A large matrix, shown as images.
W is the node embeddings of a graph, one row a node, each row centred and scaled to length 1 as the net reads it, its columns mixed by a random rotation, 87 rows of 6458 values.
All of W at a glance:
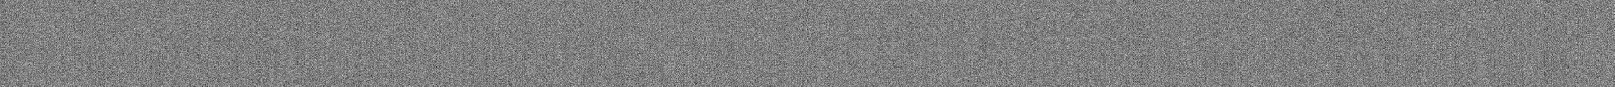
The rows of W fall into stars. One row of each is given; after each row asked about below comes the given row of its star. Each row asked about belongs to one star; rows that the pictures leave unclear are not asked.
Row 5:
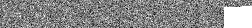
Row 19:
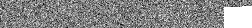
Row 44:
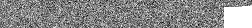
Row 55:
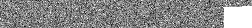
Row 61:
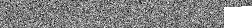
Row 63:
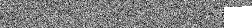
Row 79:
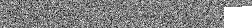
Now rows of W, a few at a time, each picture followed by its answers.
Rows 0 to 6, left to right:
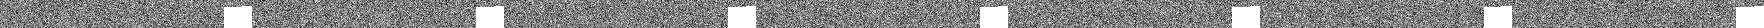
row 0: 61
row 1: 79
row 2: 55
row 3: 79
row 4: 19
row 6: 44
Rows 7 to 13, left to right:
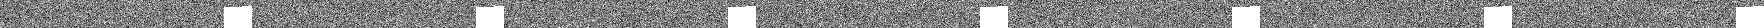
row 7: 55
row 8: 5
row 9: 44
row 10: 55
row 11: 63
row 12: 44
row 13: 19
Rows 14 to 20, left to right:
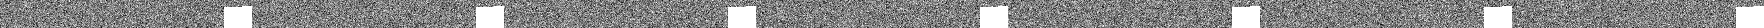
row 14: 63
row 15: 63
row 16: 61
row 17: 63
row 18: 55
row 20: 5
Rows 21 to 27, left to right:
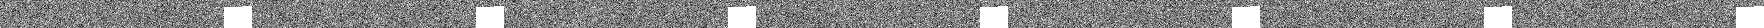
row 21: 55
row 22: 55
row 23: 44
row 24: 79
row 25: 19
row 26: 55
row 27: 55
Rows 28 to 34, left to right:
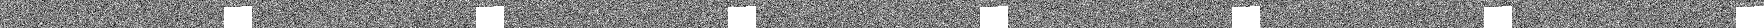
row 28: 61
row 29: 61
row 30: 79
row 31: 5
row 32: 63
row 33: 55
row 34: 44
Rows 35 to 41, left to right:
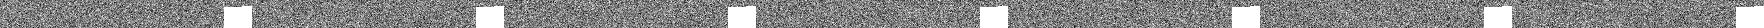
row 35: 5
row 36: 44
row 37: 63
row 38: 19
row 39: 19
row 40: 79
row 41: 44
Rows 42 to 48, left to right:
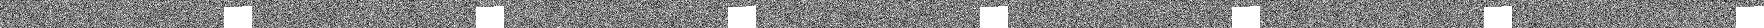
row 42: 55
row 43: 79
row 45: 55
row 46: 19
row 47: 79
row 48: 19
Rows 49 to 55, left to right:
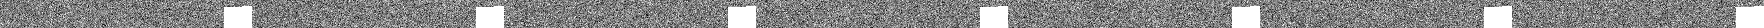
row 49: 55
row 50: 79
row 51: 5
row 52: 61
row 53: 5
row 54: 55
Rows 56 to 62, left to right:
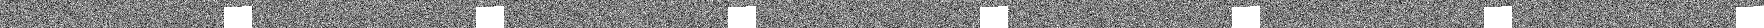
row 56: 63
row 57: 55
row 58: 79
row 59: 63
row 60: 5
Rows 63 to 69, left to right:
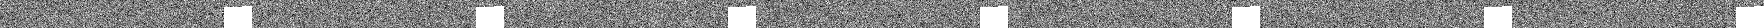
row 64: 61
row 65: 5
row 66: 63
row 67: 19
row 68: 5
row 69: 63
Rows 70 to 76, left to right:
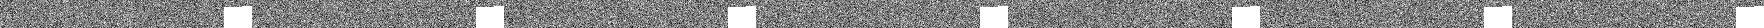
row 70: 55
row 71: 63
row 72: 63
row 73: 5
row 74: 61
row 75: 79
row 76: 5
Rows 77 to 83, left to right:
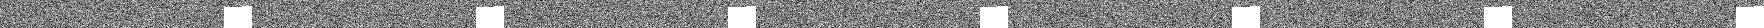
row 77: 19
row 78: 63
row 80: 61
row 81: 79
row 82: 44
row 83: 79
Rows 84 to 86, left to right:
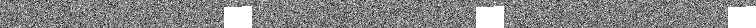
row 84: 63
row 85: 5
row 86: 5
